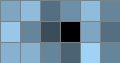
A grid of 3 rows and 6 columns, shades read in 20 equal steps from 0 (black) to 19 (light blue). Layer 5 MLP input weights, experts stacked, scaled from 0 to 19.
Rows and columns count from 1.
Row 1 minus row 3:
-1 1 -2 4 -2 0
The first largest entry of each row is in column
2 1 5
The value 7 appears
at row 2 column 3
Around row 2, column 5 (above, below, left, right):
17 19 0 10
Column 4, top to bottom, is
13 0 9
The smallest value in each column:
15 12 7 0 15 10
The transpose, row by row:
15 18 16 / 17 12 16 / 10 7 12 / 13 0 9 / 17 15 19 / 12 10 12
